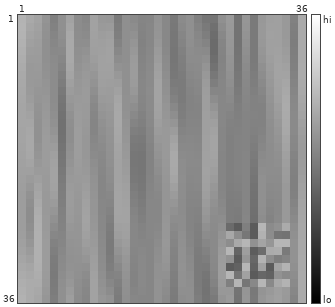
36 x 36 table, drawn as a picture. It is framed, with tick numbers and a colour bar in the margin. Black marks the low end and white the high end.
Grain: streaks running down. Odd patch: rougher, in the bottom right. Roughest part: bottom right.
